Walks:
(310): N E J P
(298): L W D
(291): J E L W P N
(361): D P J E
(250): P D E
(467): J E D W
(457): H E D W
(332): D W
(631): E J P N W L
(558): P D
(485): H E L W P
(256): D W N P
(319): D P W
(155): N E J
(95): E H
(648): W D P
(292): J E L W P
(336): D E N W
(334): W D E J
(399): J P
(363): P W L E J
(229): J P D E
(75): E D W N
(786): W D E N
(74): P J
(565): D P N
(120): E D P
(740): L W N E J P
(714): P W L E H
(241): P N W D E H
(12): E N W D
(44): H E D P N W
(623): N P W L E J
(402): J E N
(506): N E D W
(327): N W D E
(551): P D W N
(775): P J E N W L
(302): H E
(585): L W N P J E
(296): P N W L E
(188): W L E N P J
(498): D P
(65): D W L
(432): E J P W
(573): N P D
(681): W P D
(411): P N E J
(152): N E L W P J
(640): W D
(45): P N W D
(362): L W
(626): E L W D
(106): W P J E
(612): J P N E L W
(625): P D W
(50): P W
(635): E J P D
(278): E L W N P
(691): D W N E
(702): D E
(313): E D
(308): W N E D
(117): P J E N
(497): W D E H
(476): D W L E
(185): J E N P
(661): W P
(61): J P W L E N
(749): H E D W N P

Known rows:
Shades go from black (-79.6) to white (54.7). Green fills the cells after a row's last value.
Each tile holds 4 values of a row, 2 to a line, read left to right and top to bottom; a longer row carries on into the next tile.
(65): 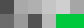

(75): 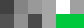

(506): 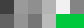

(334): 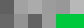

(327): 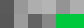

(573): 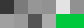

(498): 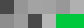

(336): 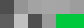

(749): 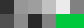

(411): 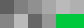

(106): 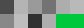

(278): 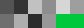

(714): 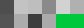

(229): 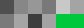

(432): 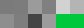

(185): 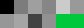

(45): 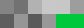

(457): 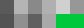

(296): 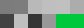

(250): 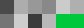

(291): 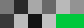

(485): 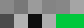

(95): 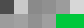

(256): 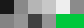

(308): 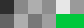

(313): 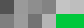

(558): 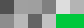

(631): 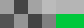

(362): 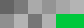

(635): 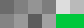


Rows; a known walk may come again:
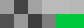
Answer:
(631)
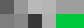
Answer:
(648)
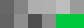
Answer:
(12)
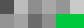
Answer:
(302)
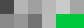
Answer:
(332)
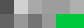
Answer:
(497)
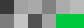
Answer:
(361)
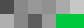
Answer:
(399)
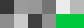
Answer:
(117)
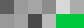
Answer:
(50)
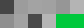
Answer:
(498)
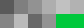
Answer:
(411)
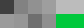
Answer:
(310)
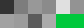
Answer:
(573)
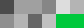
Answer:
(558)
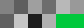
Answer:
(152)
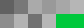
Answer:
(362)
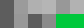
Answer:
(327)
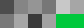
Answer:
(229)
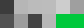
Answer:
(476)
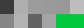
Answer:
(702)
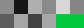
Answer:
(612)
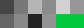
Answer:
(623)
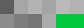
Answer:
(640)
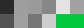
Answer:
(467)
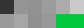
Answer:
(155)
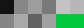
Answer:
(402)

